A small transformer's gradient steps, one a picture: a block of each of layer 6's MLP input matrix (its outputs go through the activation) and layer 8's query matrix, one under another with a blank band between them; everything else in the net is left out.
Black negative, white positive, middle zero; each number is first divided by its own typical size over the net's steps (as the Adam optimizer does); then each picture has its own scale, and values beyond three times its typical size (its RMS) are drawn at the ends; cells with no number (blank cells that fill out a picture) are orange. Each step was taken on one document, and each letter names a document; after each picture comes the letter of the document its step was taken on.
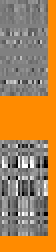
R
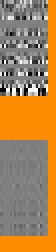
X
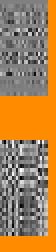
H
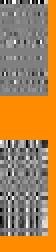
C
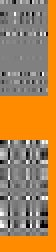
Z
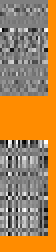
X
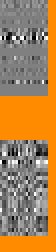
R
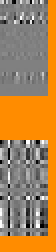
Z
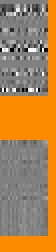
R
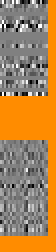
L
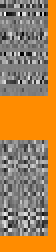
C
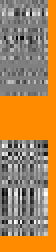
H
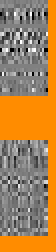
R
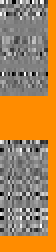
C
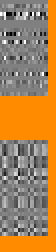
R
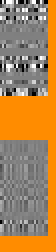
L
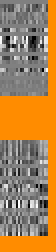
X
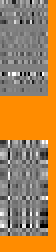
Z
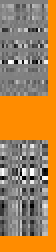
H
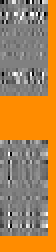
Z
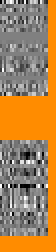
L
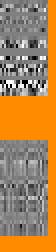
L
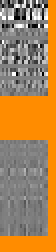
H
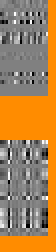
Z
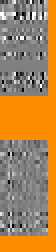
C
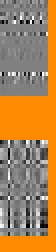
Z
